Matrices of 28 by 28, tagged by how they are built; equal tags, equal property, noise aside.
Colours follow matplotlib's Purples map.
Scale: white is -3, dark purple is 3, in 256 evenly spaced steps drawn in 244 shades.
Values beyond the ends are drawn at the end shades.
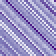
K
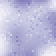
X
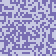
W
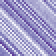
K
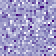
W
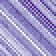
K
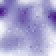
X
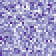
W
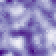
X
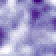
X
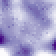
X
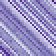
K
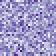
W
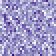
W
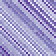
K
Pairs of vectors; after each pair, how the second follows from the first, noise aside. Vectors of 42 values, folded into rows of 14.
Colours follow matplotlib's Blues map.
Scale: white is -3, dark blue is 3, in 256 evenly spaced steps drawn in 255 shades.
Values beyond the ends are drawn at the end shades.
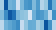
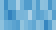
shrunk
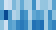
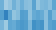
shrunk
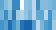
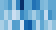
sign-scrambled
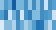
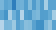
shrunk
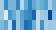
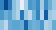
shuffled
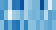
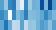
sign-scrambled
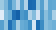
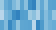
shrunk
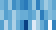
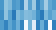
sign-scrambled
